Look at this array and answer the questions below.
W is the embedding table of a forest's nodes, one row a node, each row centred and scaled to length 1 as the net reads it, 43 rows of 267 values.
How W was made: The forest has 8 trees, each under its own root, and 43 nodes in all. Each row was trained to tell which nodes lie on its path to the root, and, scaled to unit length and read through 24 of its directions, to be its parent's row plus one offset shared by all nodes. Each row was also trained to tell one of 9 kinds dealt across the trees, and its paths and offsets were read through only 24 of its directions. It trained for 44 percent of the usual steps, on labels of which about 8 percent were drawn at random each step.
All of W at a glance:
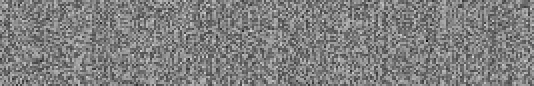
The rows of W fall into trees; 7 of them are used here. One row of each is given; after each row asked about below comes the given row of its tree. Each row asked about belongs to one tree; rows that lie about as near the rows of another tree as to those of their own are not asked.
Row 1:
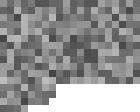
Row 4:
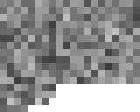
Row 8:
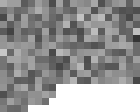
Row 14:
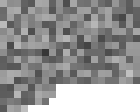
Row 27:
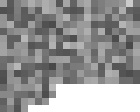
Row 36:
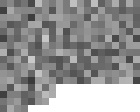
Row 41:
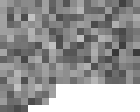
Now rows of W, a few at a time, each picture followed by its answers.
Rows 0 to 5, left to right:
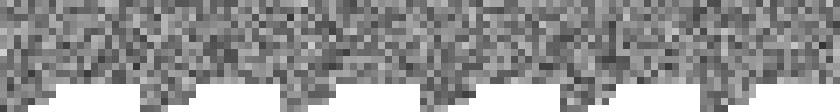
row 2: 27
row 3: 27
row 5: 36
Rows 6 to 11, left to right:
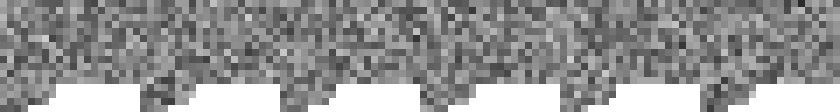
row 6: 1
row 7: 36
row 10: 1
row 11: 36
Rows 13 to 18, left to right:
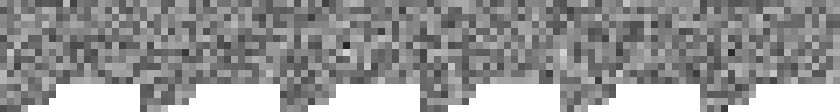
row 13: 1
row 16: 4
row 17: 27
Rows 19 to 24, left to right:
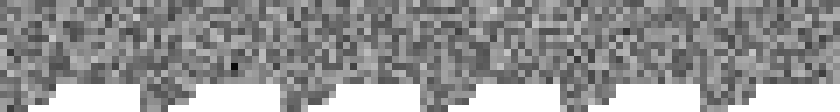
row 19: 8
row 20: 36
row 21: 27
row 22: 4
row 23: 8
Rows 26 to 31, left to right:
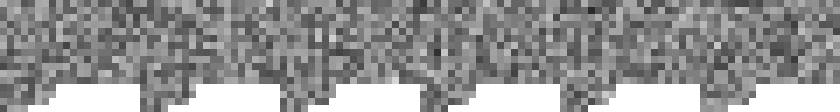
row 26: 14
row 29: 36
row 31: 1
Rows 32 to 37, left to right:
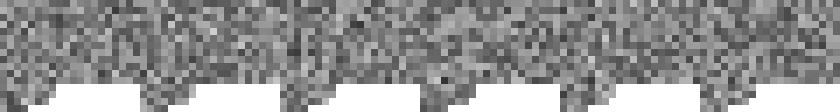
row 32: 8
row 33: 36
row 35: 41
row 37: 1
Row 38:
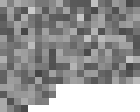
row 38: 8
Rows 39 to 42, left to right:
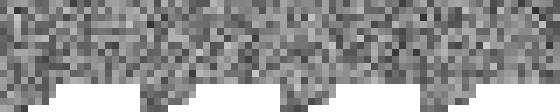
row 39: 4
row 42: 8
